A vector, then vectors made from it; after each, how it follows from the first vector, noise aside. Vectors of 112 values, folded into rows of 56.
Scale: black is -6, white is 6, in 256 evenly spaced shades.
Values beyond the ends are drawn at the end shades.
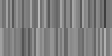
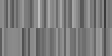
sign-scrambled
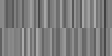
sign-scrambled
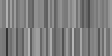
reversed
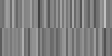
sign-scrambled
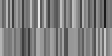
scaled up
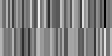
scaled up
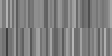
reversed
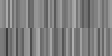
reversed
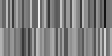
scaled up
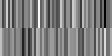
scaled up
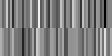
scaled up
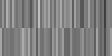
sign-scrambled
